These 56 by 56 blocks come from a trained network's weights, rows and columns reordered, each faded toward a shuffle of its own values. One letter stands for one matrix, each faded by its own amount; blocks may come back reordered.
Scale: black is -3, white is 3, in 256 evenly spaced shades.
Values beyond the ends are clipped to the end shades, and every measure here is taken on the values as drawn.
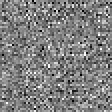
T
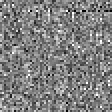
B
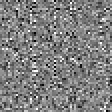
T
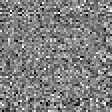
T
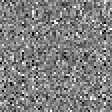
T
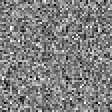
B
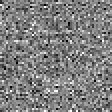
T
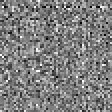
B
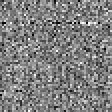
B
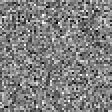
B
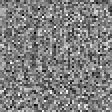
B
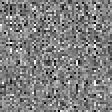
T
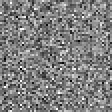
B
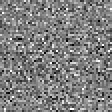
T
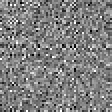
T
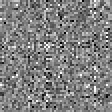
T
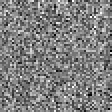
B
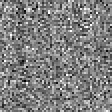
B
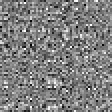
T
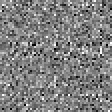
T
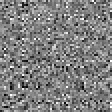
T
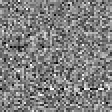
B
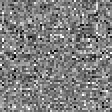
T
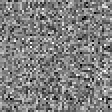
B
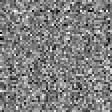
B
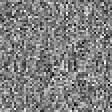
B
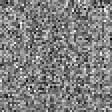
B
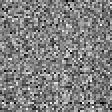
B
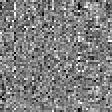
T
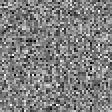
B
